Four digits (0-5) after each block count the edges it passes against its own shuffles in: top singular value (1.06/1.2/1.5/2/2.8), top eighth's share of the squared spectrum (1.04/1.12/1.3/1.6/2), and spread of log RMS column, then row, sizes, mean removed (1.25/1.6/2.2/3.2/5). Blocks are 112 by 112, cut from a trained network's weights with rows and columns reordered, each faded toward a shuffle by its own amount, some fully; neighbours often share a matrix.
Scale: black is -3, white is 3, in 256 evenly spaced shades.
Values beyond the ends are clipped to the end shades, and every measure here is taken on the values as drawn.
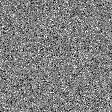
0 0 0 0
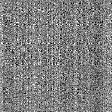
4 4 1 3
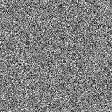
3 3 0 0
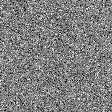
0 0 0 0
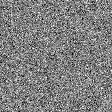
0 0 0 0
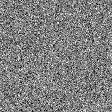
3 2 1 0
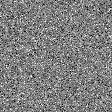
0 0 0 0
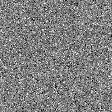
1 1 1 0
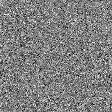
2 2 0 2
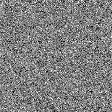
2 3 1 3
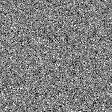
1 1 0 1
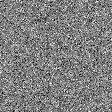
0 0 0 0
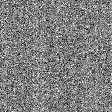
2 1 0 0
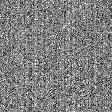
3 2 0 2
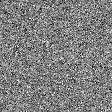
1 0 0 0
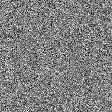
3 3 0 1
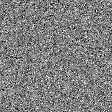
1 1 1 0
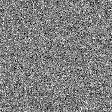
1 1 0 0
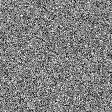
1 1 0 0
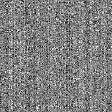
3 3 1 3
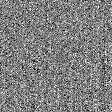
2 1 0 1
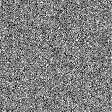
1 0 0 0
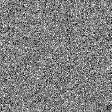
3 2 2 0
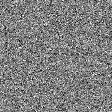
2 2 0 0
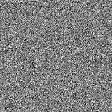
3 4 1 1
